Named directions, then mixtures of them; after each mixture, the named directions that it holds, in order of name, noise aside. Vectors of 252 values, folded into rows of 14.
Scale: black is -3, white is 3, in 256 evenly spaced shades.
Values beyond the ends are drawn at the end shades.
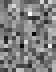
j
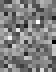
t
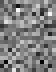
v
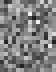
j, t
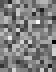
t, v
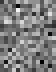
v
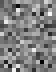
v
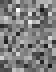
j, t, v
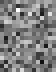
j, v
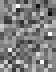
v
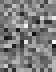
j, t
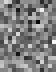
j, t, v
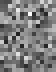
j, t, v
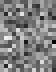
j, t, v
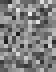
j, t, v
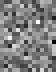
t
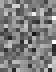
j, t, v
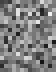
j, t, v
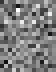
v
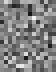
j, t, v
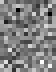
v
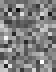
j, t, v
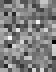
t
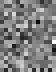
t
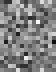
j, t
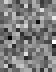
t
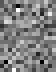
v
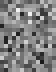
j, v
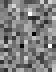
j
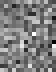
j, t, v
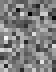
j, t, v
